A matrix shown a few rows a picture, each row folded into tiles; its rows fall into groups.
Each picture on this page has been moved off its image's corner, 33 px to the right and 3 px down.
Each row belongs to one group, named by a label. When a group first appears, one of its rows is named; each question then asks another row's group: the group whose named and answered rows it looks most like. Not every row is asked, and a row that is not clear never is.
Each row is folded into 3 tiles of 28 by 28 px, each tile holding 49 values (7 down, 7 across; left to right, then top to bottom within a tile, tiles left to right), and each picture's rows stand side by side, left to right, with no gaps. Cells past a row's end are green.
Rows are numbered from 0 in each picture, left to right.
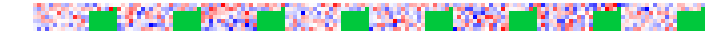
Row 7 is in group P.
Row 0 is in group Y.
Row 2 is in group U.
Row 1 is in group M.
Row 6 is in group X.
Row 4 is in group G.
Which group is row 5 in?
G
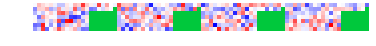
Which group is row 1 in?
Y
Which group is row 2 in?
P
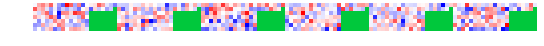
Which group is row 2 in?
U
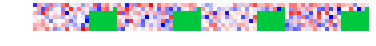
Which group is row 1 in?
U
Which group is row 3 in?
M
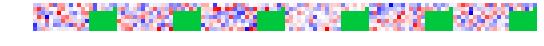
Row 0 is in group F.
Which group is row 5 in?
M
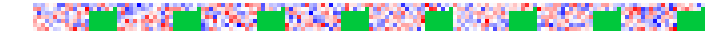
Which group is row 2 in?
F
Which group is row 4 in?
Y
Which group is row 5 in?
X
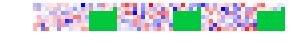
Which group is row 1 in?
M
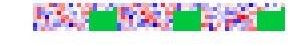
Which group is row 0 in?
F
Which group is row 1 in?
F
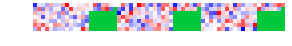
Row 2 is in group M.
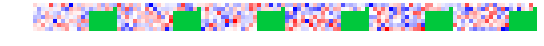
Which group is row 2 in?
G
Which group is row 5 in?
P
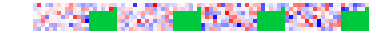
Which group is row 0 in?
Y
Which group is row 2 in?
F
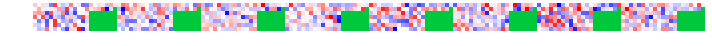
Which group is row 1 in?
U
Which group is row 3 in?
Y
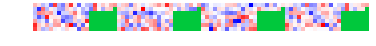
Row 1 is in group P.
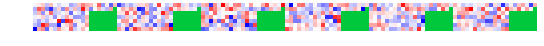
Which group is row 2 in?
U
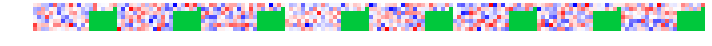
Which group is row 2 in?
M
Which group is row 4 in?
P
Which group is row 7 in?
U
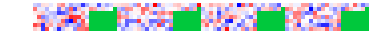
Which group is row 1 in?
U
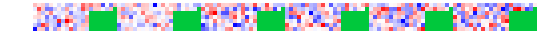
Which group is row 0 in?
G
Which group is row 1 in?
F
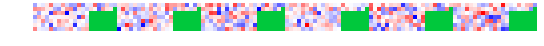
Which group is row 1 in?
G
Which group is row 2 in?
M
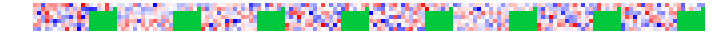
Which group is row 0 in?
U
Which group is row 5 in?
P
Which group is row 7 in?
F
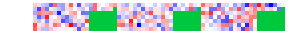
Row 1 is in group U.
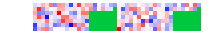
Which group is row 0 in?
F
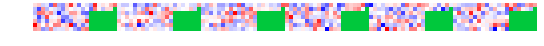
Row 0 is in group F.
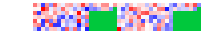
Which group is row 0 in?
U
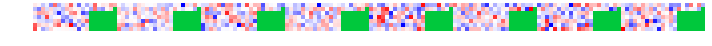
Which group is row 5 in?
Y
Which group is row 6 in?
P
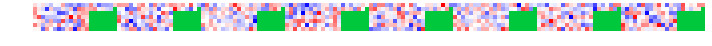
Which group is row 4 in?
X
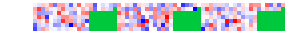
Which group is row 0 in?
F
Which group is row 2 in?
G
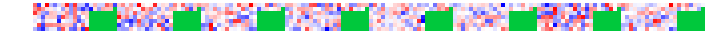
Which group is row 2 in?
G
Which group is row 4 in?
Y
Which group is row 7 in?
G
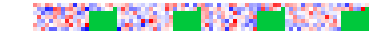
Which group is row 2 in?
X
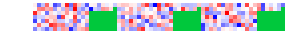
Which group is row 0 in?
X
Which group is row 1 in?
M
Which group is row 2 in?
F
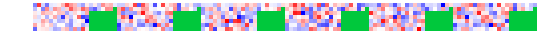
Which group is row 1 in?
F
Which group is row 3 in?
M
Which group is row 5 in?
F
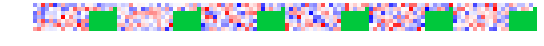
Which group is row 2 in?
F
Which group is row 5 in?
X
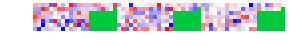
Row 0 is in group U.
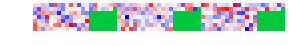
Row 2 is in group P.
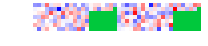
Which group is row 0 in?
P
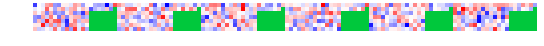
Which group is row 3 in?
U
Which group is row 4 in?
F
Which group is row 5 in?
U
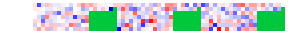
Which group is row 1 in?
G
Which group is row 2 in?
P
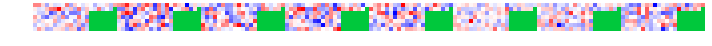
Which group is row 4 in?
M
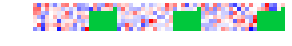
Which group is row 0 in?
X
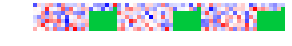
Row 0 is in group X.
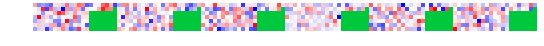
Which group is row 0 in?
X
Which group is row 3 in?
Y
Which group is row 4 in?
Y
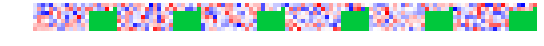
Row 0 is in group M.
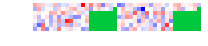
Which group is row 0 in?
G
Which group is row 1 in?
P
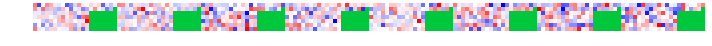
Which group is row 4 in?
Y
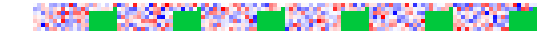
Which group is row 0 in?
U
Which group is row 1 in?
P
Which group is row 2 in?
Y
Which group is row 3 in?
G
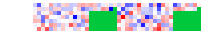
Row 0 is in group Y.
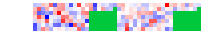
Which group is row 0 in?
F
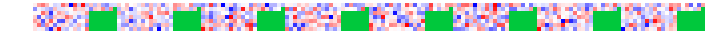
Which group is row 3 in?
Y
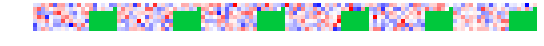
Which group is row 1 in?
U
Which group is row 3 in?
Y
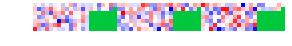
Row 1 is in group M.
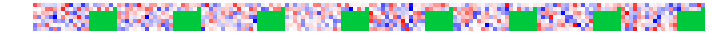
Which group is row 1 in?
U
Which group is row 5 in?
M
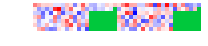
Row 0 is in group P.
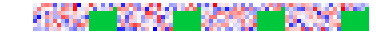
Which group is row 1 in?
X
